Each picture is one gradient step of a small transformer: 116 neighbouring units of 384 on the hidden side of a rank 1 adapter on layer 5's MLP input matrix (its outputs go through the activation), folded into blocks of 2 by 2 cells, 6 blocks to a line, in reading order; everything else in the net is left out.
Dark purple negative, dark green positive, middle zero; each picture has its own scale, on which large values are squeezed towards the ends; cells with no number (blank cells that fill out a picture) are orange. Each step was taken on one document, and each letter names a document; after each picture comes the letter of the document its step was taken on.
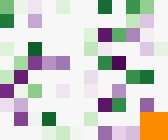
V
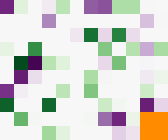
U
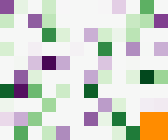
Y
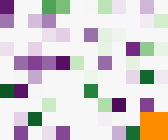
Y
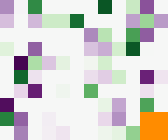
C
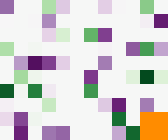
Y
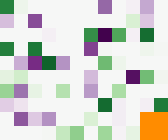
V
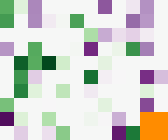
C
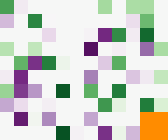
V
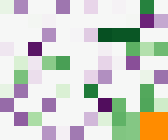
U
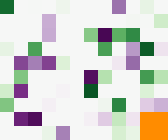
U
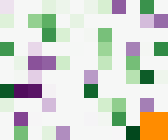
Y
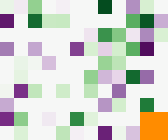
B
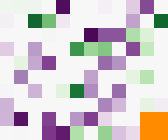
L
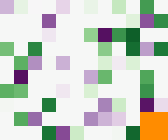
U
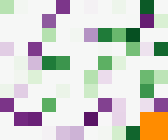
U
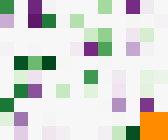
C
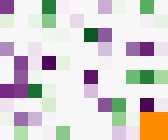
Y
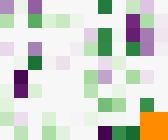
B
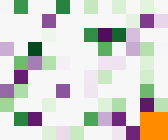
U
